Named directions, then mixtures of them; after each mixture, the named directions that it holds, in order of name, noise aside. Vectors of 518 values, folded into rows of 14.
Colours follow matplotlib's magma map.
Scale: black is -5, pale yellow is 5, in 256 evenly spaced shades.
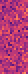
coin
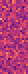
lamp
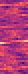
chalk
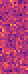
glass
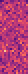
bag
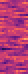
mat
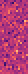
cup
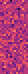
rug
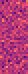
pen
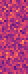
lamp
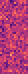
glass, pen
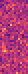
bag, glass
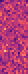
bag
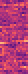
chalk, glass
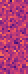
lamp, rug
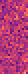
coin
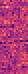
chalk, rug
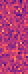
bag, cup, glass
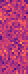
bag, lamp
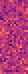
coin, glass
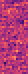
chalk, cup, mat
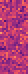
lamp, mat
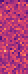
bag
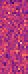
bag, cup, rug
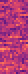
chalk, mat, rug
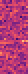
chalk, lamp
